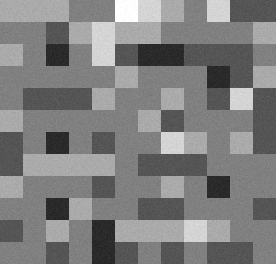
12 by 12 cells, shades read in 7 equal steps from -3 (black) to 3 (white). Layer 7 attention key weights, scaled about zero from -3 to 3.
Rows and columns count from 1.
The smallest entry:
-2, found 9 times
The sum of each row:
9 5 -7 -1 -1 0 -1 0 -1 -4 4 -7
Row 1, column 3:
1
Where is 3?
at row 1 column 6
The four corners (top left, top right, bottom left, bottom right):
1 -1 0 0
